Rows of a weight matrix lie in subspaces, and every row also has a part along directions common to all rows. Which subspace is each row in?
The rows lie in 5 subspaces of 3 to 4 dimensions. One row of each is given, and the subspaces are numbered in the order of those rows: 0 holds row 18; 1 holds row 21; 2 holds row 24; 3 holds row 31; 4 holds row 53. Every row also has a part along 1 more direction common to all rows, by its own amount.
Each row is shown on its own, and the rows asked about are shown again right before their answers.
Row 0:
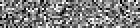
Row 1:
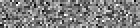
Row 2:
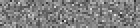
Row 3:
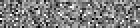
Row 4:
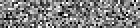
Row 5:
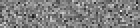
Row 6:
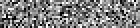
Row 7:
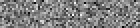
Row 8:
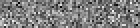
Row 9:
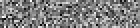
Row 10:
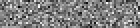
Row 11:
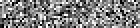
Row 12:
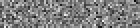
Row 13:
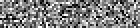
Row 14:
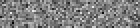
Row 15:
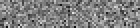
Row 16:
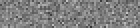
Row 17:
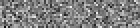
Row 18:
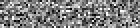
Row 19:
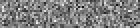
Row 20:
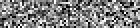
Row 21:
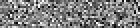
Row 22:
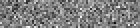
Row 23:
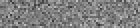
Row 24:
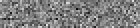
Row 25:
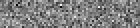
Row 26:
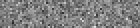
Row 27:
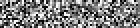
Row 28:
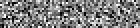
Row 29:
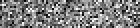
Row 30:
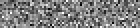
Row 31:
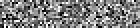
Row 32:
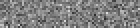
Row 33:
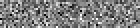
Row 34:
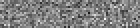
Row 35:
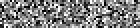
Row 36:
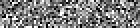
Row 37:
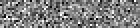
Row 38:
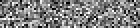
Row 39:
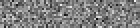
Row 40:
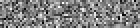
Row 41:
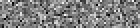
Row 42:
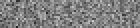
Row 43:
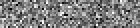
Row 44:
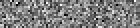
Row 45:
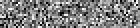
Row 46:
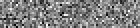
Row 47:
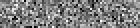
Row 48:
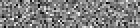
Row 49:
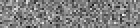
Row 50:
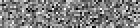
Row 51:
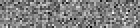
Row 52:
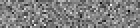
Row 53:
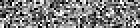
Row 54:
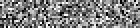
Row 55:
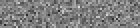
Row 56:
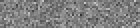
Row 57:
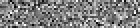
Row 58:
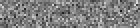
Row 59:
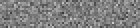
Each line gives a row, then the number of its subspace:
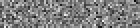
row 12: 3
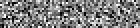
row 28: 0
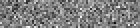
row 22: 4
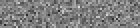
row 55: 0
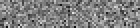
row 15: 0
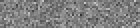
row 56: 2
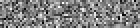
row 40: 4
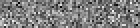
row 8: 0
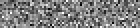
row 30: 1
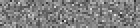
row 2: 3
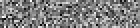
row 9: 1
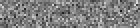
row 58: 3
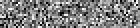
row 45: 3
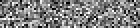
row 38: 2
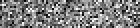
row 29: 2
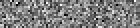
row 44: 3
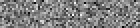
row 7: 2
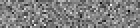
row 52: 4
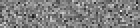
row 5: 3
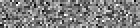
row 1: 3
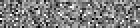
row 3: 4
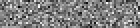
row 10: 1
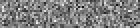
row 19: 3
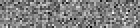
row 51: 1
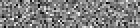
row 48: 1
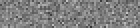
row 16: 1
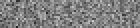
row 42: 4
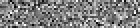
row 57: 1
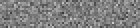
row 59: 1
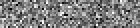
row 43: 2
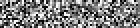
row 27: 0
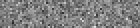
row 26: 2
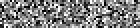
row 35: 3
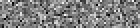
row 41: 4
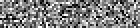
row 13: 0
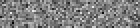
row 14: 2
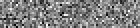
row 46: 0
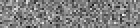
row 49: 4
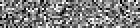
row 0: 2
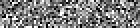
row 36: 4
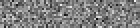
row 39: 3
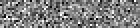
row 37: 0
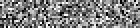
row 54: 2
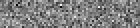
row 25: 0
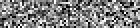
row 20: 0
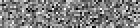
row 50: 2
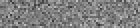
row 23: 1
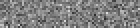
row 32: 0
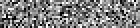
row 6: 4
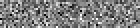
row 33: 4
